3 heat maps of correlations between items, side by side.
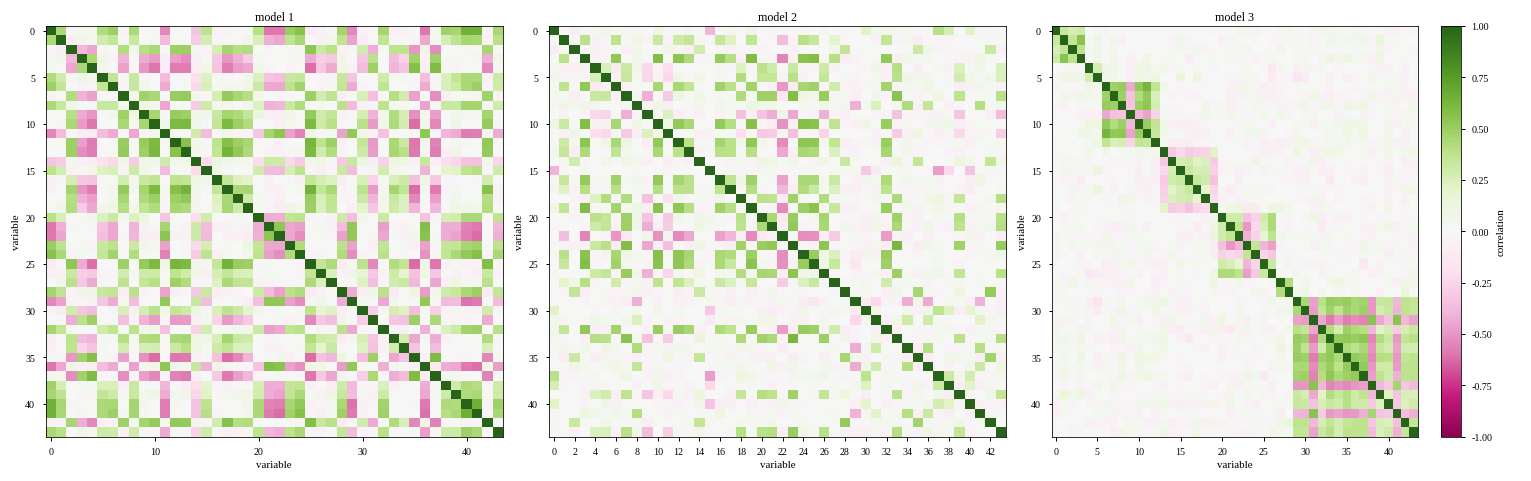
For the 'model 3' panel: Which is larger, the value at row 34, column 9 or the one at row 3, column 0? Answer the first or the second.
the second
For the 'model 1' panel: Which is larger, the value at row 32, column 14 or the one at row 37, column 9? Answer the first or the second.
the first
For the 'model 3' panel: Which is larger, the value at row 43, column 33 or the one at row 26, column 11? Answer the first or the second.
the first
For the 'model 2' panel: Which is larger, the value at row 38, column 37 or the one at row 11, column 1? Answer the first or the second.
the first
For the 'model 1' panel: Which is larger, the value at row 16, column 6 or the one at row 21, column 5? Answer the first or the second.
the first
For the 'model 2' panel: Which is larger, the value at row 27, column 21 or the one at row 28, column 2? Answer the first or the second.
the second
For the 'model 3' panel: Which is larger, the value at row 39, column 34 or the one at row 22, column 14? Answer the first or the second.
the first
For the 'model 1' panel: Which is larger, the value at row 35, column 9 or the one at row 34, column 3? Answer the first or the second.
the second
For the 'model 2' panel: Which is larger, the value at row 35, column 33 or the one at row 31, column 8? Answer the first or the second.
the second
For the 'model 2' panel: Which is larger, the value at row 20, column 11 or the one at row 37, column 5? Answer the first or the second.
the second
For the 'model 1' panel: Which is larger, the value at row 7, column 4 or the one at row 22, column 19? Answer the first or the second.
the second
